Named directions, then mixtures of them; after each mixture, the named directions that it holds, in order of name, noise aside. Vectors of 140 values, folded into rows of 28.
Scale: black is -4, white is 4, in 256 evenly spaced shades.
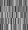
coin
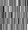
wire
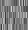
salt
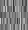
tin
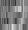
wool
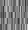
tin, wire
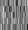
wire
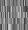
coin, salt, tin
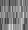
coin, salt, wool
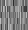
salt, tin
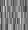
coin, salt, tin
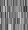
coin, salt, tin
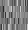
salt, wire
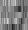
wool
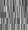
tin, wire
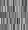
tin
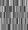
coin, tin, wire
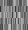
coin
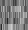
salt, tin, wool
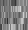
salt, wool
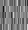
wire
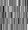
wire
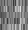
tin, wire, wool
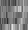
wool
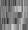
wool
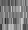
coin, salt, wool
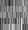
coin, tin, wool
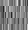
wire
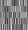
coin, salt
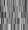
coin, tin, wire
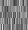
coin, salt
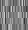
coin, salt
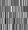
salt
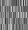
salt
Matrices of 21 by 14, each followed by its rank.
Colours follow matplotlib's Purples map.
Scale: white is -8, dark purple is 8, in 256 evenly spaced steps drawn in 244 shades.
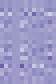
two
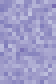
full rank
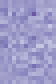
three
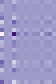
one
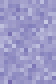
full rank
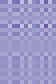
one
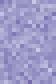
full rank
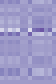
one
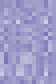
three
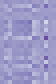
two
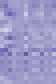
three
